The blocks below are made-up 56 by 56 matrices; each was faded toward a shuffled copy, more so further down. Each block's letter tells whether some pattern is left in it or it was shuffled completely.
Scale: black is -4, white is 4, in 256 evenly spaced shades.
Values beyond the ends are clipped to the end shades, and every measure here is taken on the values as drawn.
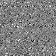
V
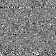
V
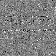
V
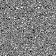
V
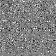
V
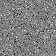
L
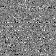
V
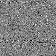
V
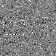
V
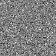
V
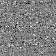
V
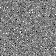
L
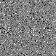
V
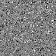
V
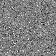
L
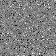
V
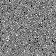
L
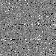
V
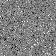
L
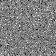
L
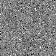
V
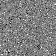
L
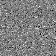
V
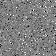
L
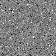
L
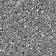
L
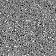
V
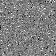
L
